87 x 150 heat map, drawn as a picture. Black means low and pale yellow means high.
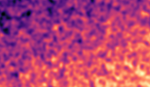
Ninth with the highest average: bottom right. Stripes: none. Grain: blotchy. Slope: up to the bottom right. Lone odd cells: none. Histogram: bell-shaped. Mirror symmetry: none. Ninth with the lowest average: top left.
